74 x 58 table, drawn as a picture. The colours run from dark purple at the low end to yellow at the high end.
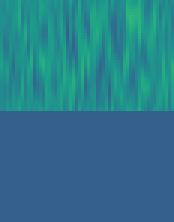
The table splits into 2 rows of 1 panel. Panel 1,1: middling, streaked downward. Panel 2,1: low, flat.
